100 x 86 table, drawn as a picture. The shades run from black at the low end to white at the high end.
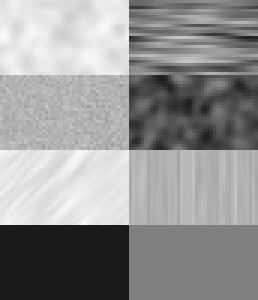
It is made of 4 by 2 panels. Panel 1,1: very high, blotchy, faint in contrast. Panel 1,2: middling, streaked across, strong in contrast. Panel 2,1: high, fine-grained, faint in contrast. Panel 2,2: low, blotchy. Panel 3,1: very high, slanting up to the right, faint in contrast. Panel 3,2: high, streaked downward, faint in contrast. Panel 4,1: very low, flat. Panel 4,2: middling, flat.
